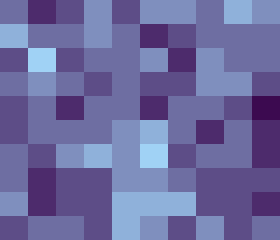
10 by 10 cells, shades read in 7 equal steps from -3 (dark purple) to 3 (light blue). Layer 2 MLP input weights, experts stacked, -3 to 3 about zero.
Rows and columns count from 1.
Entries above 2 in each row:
0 0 1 0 0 0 1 0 0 0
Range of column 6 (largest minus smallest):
5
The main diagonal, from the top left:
0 0 -1 -1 0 2 -1 -1 -1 0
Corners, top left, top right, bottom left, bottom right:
0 1 -1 0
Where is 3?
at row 3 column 2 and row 7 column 6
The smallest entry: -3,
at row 5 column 10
